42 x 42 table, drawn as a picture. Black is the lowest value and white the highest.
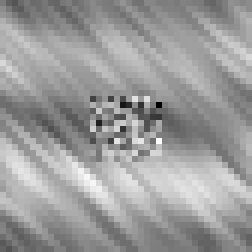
In the centre lies a patch that is rougher than the rest. Values change most from cell to cell in the centre. Horizontal stripes repeat 2 times down the table.
